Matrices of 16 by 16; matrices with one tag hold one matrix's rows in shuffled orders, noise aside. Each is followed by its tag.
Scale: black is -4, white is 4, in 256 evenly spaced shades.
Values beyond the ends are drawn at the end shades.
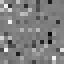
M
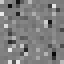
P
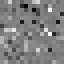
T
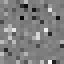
T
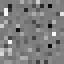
M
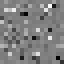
T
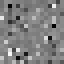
P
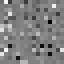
M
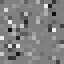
P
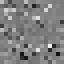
T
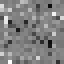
M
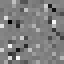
P
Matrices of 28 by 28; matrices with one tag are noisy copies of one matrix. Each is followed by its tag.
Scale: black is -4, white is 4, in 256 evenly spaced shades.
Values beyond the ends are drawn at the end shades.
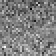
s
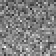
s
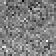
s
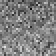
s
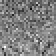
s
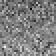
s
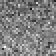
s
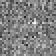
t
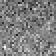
s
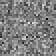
t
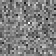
t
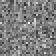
t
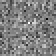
t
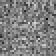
t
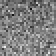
s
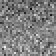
s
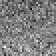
s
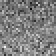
s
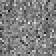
t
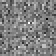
t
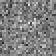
t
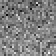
s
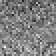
s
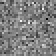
t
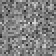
t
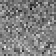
s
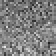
s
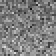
s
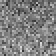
s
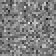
t
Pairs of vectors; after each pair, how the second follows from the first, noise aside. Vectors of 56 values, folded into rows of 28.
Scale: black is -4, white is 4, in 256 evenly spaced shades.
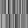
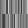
negated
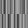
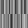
wrapped around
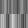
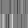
partly zeroed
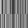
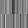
partly zeroed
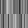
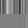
partly zeroed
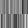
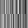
shuffled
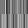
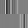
partly zeroed
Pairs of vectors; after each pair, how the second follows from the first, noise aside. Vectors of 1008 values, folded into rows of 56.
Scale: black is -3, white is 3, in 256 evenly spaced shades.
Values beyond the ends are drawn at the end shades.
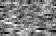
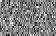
shuffled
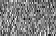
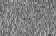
shrunk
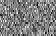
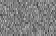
shrunk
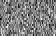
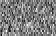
shuffled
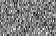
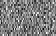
sign-scrambled
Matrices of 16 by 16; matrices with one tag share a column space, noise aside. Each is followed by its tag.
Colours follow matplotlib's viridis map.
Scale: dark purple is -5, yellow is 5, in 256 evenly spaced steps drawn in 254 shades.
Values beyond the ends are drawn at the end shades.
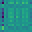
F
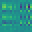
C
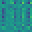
F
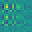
C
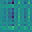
F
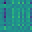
F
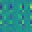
C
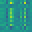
F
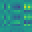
C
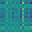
F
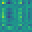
F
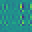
C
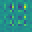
C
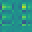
C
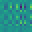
C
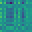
F
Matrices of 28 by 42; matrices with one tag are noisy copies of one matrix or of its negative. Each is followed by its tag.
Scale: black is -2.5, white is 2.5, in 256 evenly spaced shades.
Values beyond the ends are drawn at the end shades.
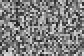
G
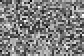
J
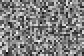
G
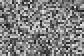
J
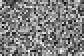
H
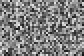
G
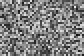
J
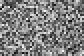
H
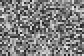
J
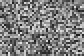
J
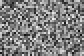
H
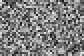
H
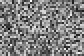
J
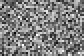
H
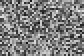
J
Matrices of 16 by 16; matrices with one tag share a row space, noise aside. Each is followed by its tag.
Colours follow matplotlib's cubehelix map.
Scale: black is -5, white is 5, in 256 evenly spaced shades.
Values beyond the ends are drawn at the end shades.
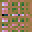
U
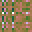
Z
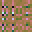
Z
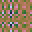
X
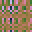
X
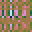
X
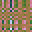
X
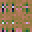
Z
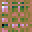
U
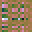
U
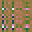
Z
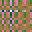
X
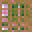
U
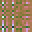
Z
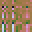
Z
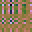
X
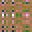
Z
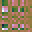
U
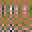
X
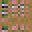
U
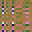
Z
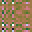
Z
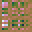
U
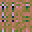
Z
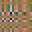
X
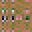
Z
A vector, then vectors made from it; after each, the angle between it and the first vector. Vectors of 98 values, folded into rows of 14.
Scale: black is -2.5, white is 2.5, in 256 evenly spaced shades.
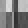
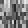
partly aligned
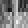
nearly opposite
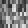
partly opposed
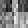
nearly opposite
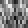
partly aligned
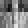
nearly opposite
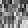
partly opposed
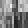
nearly parallel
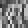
orthogonal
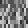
orthogonal
